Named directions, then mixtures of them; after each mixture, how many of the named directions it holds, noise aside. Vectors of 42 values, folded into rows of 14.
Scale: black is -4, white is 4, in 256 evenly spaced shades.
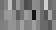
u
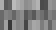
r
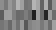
two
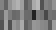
two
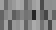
two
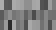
one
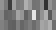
one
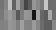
one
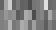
two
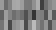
two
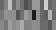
one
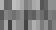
one
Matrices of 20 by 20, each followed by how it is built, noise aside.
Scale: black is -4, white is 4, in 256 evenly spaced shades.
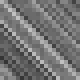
Toeplitz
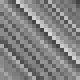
Toeplitz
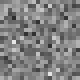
noise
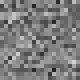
noise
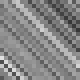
Toeplitz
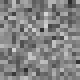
noise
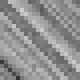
Toeplitz
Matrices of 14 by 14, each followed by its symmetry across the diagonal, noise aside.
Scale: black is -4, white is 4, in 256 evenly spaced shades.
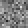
antisymmetric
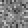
antisymmetric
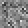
symmetric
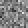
neither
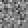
antisymmetric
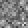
symmetric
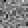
neither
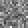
neither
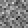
symmetric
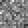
symmetric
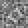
symmetric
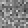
neither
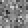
antisymmetric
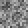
symmetric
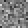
antisymmetric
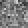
neither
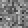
neither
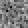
symmetric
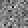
neither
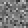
neither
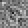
symmetric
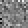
antisymmetric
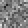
symmetric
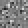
antisymmetric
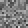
neither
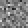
antisymmetric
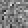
antisymmetric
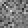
symmetric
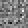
antisymmetric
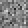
neither
